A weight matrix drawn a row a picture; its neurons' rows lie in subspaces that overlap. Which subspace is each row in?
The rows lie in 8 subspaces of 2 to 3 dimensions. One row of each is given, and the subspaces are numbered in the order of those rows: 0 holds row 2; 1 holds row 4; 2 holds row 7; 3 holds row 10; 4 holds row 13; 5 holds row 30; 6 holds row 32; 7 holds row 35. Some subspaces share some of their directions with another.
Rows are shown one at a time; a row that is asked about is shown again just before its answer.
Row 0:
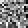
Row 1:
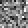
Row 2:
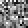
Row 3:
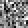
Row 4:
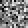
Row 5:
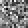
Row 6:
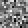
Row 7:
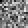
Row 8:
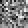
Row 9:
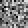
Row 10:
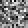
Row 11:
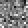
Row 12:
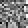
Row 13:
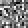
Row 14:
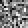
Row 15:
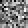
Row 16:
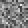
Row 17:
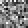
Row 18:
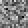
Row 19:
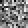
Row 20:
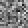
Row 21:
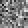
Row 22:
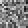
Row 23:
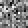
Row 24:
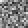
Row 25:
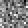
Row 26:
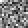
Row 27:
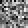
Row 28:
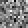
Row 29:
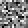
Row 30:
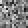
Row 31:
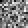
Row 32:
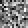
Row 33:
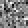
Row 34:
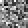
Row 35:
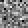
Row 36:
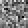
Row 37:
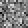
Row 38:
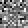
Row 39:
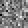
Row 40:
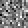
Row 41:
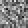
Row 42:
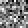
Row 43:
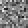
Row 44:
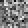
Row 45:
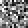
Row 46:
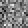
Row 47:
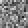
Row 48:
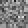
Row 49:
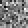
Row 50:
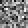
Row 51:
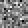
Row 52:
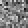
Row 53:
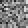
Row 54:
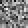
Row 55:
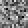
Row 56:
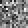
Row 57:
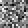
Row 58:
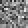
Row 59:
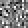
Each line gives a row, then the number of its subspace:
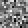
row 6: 6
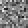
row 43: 7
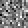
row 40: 4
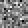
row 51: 7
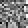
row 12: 3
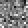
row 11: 1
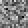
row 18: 3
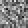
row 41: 2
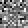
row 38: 7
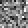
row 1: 1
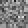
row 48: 6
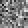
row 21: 4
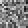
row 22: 3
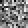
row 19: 7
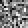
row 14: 6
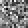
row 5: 1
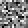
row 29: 7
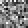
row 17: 0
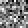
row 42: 6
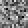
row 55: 3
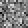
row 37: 0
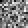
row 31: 2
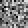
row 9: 1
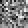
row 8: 4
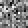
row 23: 5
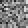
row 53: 3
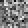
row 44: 7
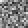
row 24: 2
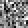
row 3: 5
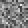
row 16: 2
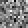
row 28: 6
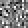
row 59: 4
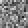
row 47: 2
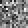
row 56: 5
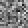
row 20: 5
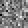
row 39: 4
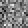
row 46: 0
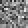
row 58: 7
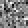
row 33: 5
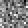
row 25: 1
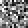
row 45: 1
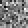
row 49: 5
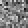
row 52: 5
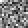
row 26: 2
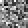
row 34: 7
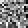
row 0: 3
